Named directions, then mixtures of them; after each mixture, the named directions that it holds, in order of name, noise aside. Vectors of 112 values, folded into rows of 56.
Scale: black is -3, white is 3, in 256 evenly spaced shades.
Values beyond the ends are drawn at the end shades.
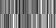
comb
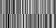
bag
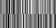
bag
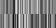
bag, comb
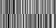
bag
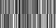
comb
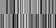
bag, comb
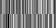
bag, comb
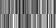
comb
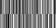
bag, comb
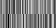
bag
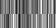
comb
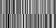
bag
